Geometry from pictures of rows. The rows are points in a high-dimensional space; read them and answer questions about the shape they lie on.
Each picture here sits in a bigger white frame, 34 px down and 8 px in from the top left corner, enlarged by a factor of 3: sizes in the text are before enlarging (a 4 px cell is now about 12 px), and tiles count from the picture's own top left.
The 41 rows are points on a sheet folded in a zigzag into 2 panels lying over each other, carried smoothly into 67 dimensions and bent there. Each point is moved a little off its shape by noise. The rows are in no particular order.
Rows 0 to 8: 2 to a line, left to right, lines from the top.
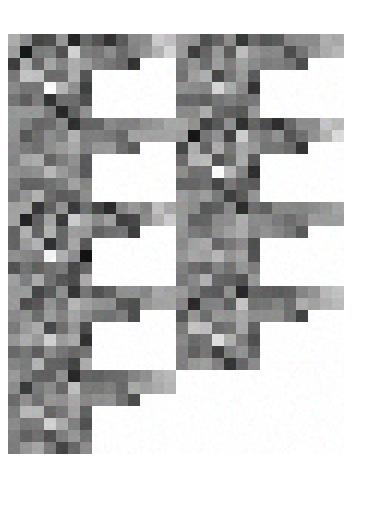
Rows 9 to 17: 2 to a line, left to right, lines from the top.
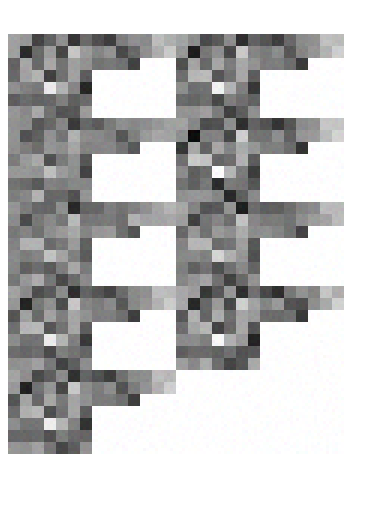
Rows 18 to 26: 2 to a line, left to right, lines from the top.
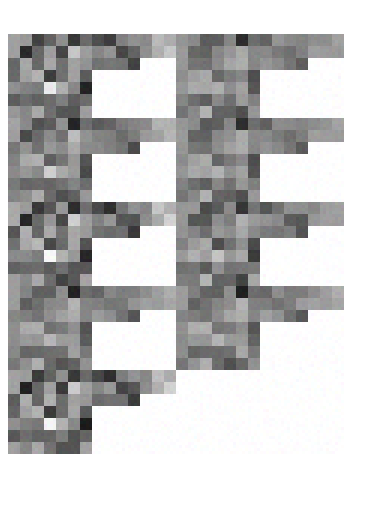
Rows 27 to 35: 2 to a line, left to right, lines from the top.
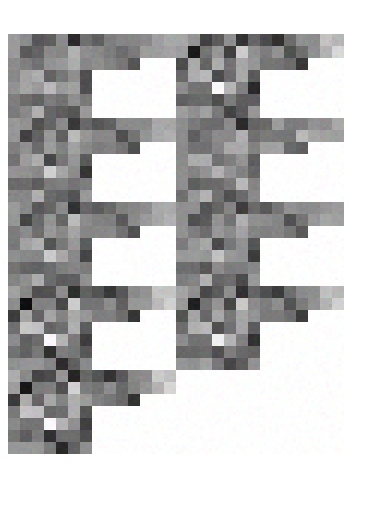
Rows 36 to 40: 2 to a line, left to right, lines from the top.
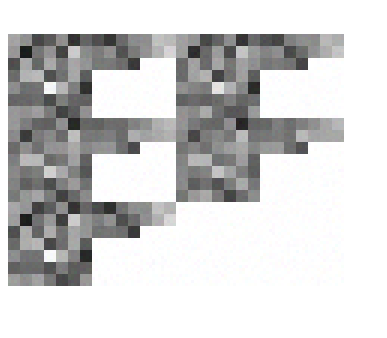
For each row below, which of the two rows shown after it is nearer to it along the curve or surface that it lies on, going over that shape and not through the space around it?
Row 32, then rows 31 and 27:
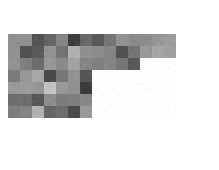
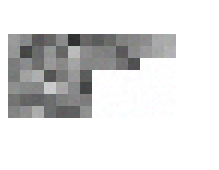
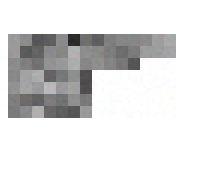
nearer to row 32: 31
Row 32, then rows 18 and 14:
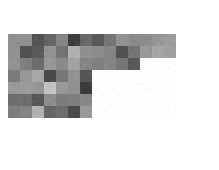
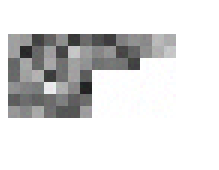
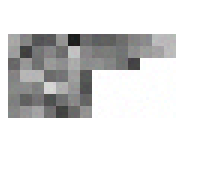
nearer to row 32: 18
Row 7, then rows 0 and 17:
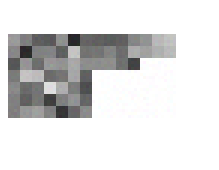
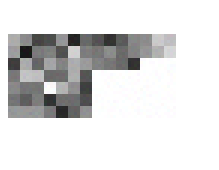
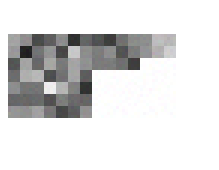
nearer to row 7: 17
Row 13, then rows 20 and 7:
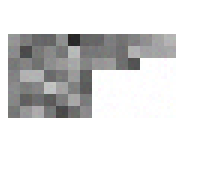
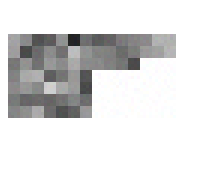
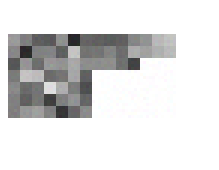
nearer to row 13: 7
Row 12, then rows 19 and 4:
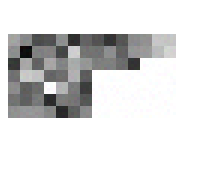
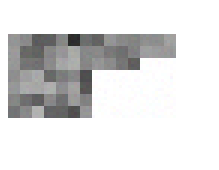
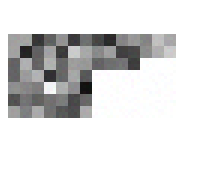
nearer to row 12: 4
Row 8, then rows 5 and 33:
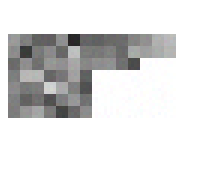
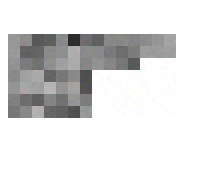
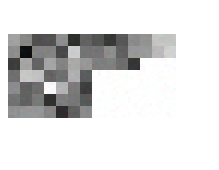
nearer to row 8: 33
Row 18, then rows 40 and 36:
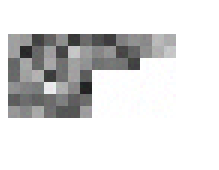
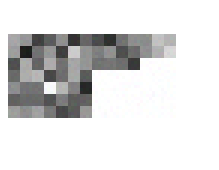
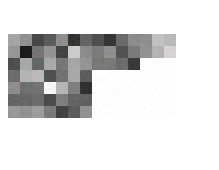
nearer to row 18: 40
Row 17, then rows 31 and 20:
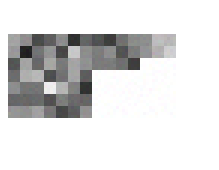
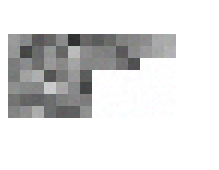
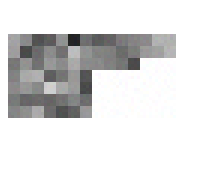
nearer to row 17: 31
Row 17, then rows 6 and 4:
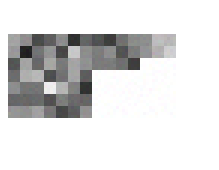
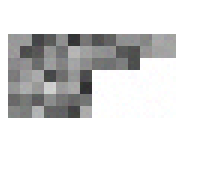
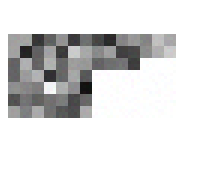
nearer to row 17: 4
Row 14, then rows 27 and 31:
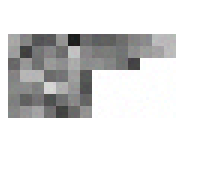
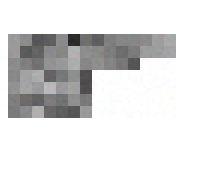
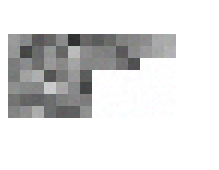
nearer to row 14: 27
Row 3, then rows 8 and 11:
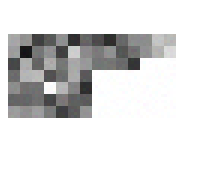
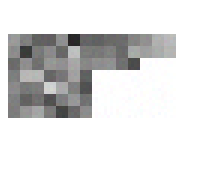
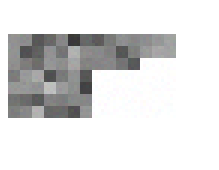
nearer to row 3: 8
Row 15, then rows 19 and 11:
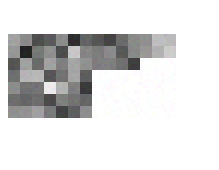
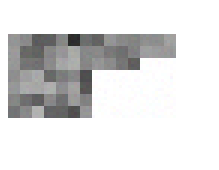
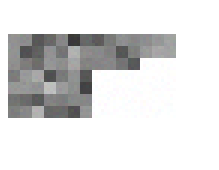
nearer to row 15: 11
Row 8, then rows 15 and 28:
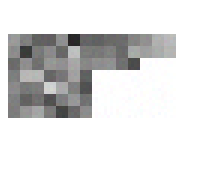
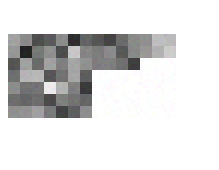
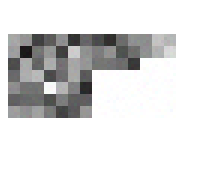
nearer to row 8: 15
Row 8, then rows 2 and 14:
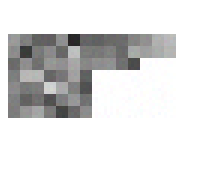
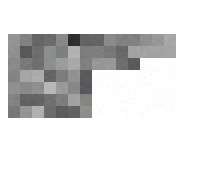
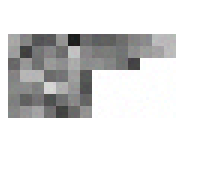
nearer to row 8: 2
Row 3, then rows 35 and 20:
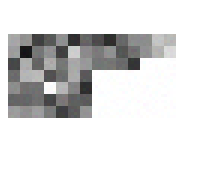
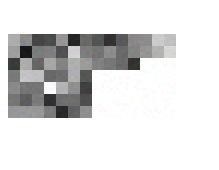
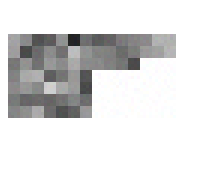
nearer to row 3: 35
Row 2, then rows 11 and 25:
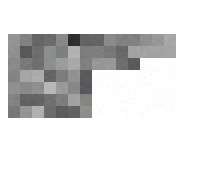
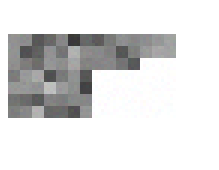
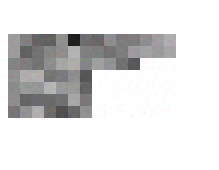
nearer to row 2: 11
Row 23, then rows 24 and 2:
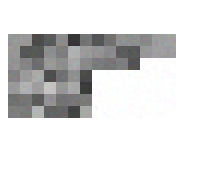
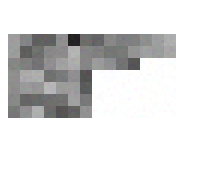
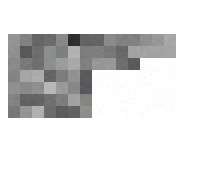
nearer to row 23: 24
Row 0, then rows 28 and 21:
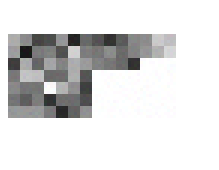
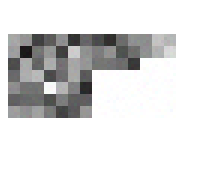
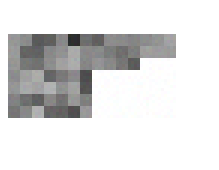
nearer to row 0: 28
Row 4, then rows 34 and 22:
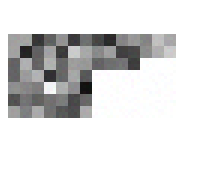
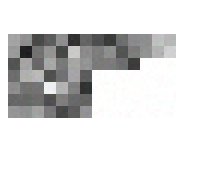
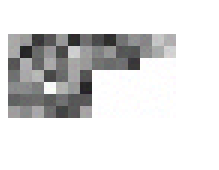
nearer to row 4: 22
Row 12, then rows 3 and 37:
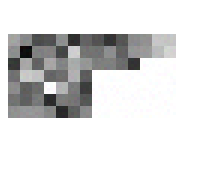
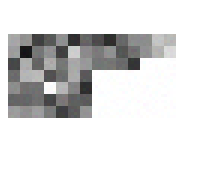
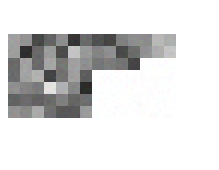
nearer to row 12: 3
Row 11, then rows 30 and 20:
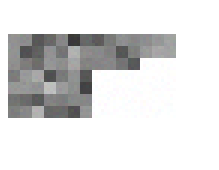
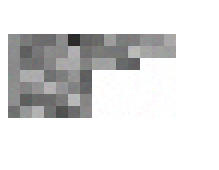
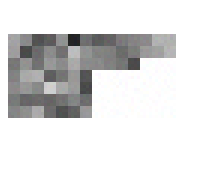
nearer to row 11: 30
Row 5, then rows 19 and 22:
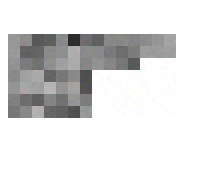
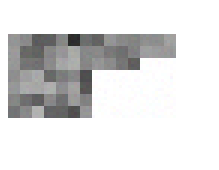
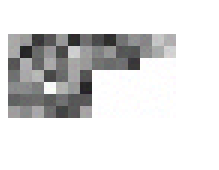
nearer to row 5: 19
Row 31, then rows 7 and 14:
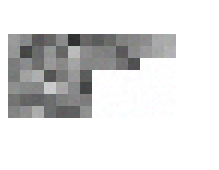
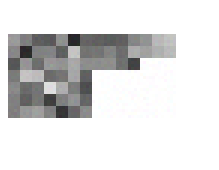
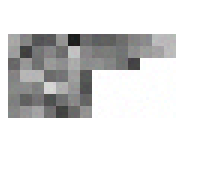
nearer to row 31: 7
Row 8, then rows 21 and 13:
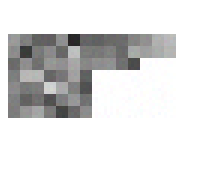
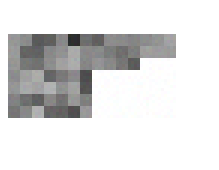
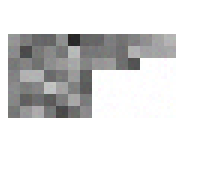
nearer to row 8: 13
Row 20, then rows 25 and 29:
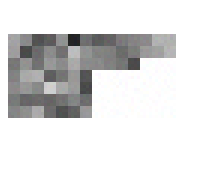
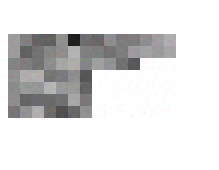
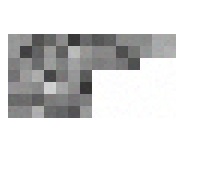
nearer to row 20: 25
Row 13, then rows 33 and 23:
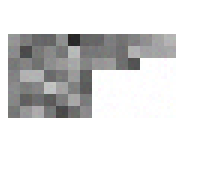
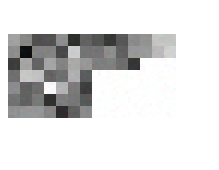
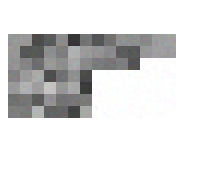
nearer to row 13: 33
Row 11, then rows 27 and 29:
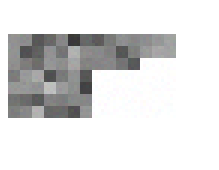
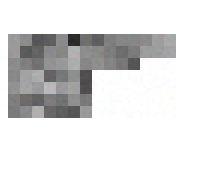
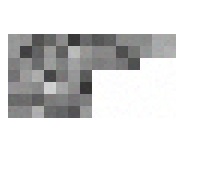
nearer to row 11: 29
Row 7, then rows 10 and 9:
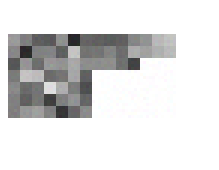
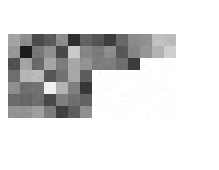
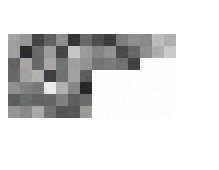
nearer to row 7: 10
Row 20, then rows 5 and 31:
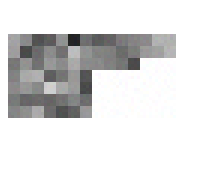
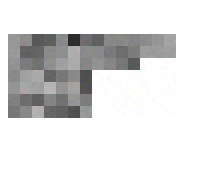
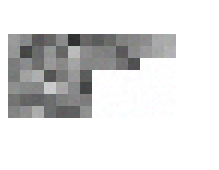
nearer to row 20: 5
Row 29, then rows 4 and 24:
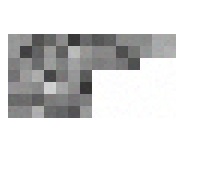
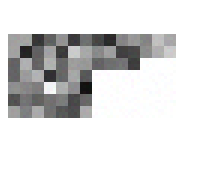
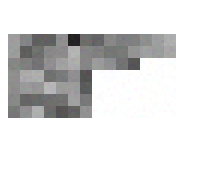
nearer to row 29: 4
